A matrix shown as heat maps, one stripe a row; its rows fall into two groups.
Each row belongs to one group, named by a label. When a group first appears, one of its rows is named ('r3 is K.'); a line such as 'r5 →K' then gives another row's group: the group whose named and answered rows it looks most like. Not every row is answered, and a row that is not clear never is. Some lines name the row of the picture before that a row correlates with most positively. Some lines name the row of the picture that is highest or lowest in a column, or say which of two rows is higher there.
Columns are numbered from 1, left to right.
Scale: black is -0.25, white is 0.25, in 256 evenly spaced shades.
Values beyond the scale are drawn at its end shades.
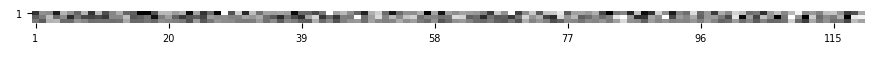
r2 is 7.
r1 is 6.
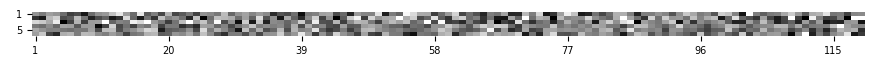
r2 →7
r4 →6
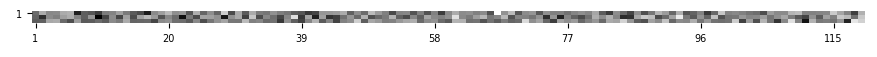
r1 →6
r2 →6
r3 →7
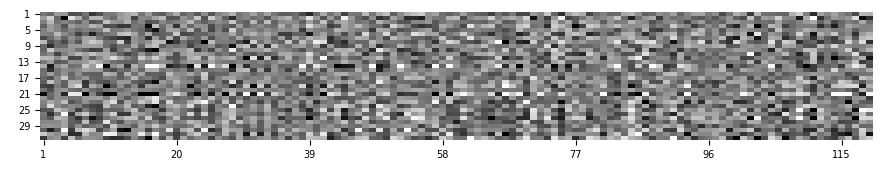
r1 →7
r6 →7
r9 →6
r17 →7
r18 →6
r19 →6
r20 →7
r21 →6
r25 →7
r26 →7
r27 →7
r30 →7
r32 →7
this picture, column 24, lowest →8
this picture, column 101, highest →21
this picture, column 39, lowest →27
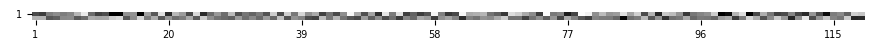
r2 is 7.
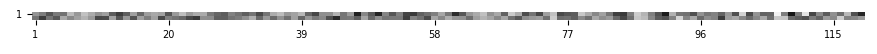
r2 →6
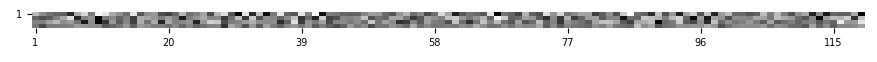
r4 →6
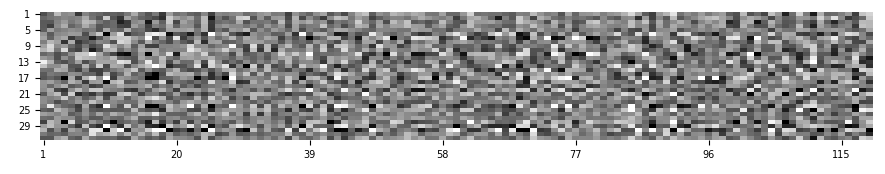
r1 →7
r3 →7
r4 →7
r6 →6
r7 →7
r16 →6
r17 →6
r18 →6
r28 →7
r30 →6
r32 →7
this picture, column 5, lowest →7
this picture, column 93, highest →6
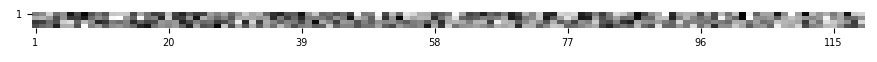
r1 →7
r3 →6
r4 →6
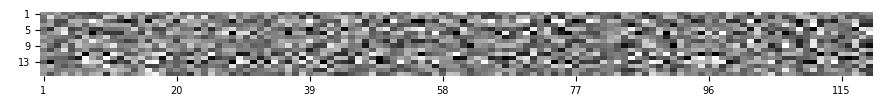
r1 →7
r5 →7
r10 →7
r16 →6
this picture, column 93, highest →13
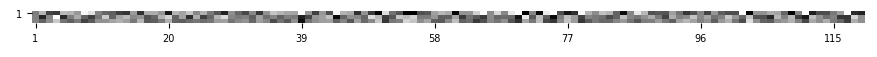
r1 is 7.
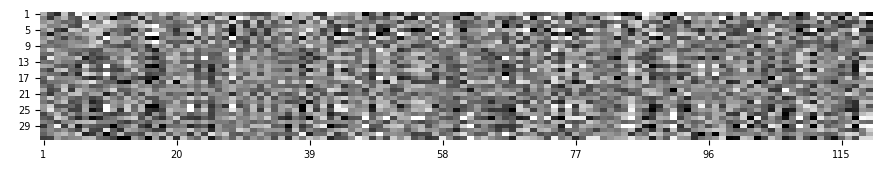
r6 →6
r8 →6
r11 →7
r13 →7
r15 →7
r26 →7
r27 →7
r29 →7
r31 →6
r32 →7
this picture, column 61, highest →27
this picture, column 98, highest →2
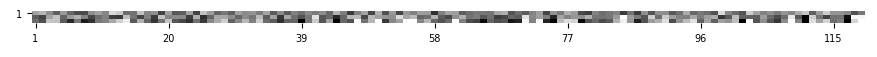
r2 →7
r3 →7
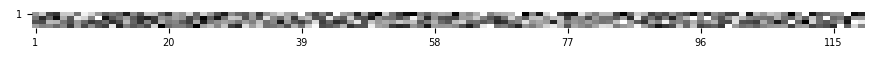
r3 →7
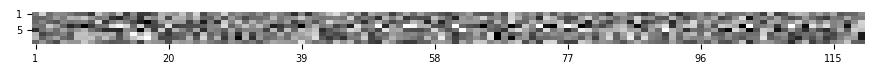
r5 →7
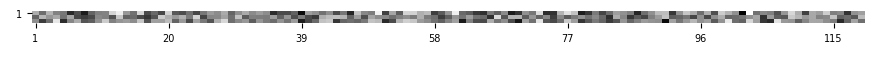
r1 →7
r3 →7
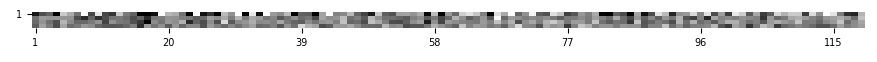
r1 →6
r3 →6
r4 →7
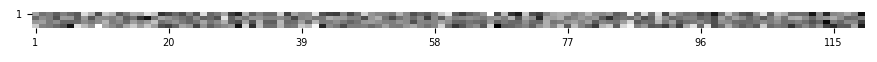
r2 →6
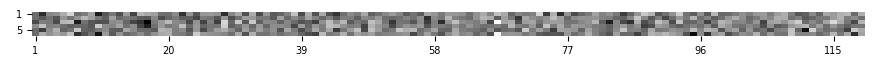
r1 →6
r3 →6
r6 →6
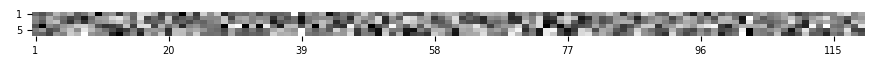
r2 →7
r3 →7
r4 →6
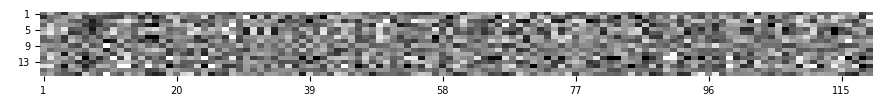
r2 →6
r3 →7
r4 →6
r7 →6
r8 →6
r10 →6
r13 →7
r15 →6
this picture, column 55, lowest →12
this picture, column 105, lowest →4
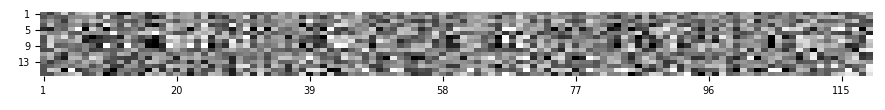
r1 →7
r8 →6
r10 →7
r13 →6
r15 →7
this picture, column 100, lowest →15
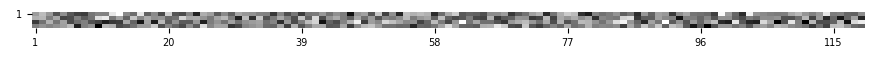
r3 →7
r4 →6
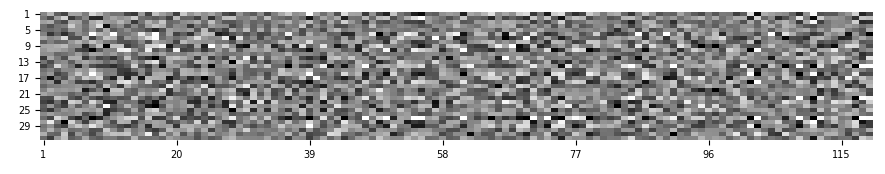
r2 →7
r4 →6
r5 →6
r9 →6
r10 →7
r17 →6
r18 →7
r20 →6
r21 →6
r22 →7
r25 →6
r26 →6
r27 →7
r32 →7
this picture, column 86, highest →6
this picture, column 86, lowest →12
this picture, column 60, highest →6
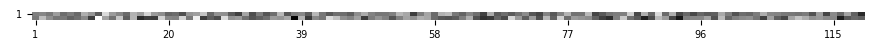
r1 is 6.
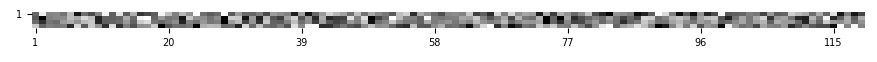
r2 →6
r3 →6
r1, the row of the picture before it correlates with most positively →2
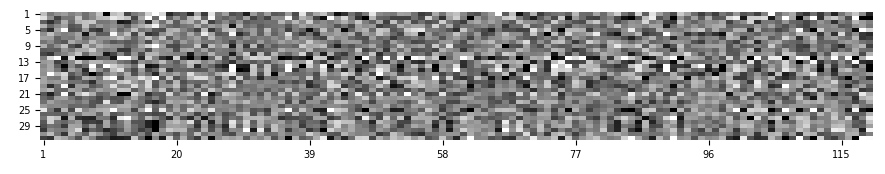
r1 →6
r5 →7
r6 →6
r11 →6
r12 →7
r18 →7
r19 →7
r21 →7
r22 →7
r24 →7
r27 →7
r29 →6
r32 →7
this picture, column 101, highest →32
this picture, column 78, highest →12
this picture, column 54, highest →12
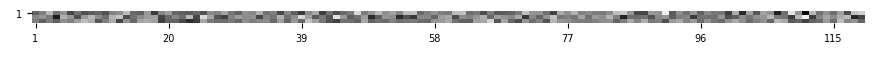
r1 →7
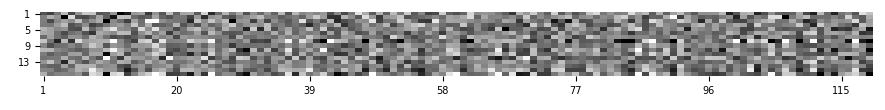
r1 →7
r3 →6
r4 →7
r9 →6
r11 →6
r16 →6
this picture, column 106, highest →2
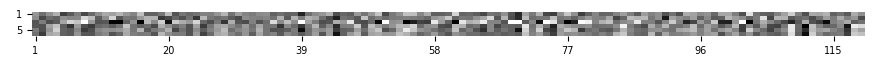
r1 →7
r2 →6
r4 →7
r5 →7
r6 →7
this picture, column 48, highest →2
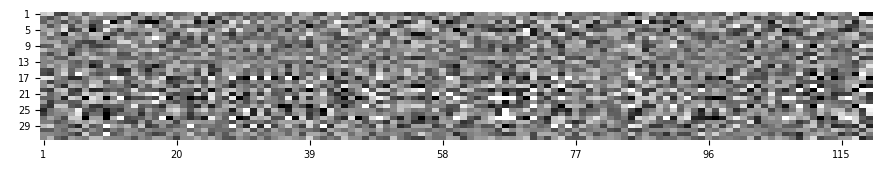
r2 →7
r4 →7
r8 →7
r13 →7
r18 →6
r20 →7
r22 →6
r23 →6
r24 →7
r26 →6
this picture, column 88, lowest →3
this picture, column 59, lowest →3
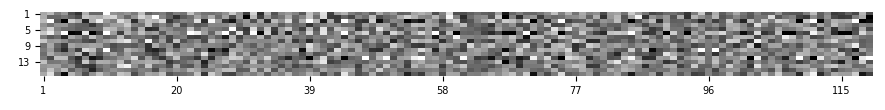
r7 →6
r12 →7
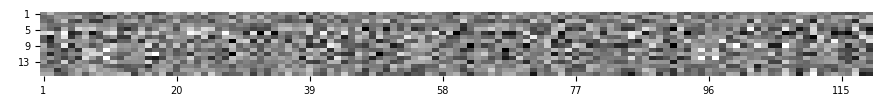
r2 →6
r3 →7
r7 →7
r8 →6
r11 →6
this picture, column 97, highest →12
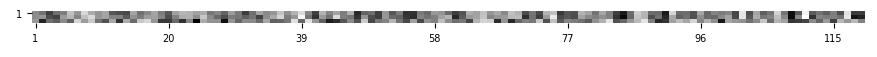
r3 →6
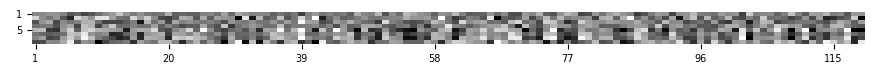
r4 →6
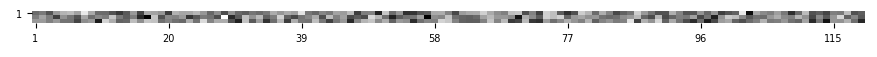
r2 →6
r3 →6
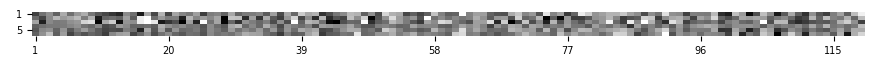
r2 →6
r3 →6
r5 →7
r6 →7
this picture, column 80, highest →1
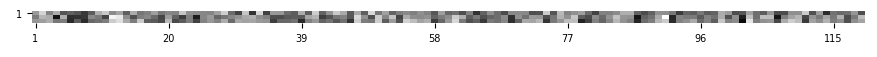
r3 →7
